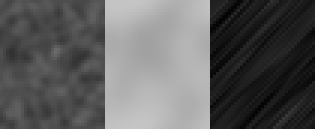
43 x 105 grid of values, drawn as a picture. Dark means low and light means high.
The table splits into one row of 3 panels. Panel 1,1: low, blotchy, faint in contrast. Panel 1,2: high, smooth, faint in contrast. Panel 1,3: very low, slanting up to the right, faint in contrast.
